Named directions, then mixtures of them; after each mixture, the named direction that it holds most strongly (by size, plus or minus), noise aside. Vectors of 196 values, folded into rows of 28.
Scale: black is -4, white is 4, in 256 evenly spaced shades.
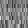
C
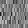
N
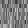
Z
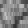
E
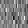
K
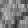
E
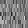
N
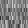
C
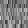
C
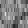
E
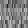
C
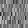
N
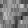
E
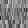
C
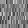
N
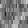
E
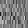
N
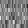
C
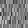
N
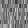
Z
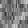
E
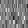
K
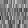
C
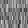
C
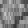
E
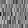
N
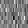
K
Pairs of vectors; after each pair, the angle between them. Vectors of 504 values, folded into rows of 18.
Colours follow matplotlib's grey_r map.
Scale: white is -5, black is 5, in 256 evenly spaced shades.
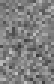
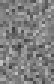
nearly parallel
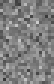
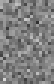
nearly opposite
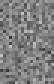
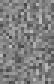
nearly parallel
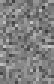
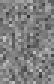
orthogonal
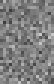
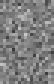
partly opposed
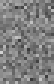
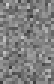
orthogonal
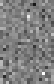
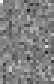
partly aligned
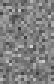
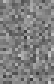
partly aligned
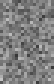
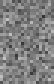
nearly parallel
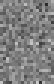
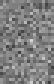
partly aligned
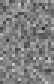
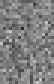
orthogonal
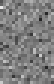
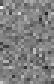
nearly parallel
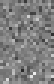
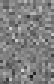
nearly opposite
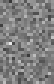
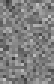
partly aligned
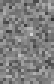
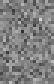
orthogonal
